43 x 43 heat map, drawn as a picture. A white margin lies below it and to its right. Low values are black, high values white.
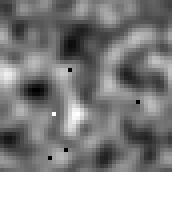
Five lone cells stand out: one far higher and four far lower than their neighbours. There is no seam. No overall slope runs across the table. Neither half mirrors the other. The texture is blotchy.
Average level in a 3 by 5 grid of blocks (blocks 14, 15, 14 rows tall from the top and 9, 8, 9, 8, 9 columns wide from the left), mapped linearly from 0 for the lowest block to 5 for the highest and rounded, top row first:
2 1 0 4 2
5 3 3 3 4
1 4 4 2 1
